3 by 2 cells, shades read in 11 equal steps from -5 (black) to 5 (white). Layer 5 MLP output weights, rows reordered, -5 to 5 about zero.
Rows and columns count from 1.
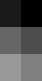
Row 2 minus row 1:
3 3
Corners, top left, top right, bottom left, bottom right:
-4 -5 1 0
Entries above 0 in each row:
0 0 1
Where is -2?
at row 2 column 2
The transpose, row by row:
-4 -1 1 | -5 -2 0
